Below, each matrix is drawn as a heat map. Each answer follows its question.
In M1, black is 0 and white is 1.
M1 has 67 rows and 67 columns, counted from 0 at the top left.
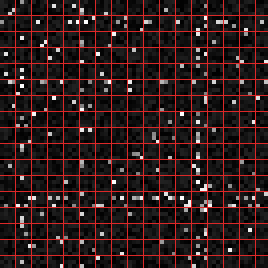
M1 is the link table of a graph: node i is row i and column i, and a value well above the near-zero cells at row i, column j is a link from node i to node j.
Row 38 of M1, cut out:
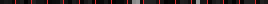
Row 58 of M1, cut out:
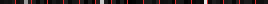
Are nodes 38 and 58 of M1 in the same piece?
no
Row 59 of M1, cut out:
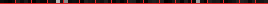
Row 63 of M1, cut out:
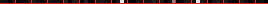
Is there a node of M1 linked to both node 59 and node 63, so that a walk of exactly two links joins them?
yes
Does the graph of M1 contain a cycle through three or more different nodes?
yes
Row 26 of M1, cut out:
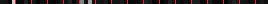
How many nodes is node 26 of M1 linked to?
3
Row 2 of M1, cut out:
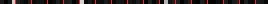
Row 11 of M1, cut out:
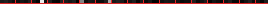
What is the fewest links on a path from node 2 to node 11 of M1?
2
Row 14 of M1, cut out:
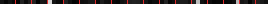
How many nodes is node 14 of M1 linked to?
3
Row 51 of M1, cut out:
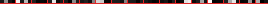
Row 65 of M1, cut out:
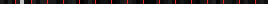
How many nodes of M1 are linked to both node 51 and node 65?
0
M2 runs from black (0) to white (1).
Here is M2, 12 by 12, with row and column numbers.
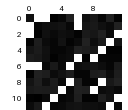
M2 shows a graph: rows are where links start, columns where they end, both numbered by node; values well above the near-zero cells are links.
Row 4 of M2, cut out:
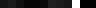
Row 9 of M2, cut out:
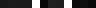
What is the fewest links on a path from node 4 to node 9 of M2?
1
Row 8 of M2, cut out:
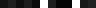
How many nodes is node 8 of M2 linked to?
2
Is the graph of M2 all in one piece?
no
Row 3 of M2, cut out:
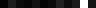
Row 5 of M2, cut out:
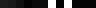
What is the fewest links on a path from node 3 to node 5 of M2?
6
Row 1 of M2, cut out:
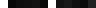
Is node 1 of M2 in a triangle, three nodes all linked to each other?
yes
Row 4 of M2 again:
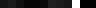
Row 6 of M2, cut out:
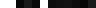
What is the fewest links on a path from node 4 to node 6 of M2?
4
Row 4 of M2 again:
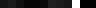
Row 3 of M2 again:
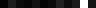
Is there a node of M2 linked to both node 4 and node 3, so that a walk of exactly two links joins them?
no
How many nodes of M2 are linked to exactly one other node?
2
